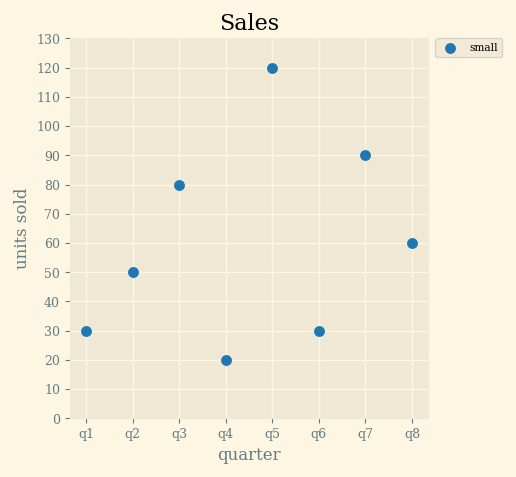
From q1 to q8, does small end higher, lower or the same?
higher
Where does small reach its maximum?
q5
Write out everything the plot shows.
Title: Sales
x-axis: quarter, ticks q1 q2 q3 q4 q5 q6 q7 q8
y-axis: units sold, ticks 0 10 20 30 40 50 60 70 80 90 100 110 120 130
Legend: small
Values:
small: 30 50 80 20 120 30 90 60
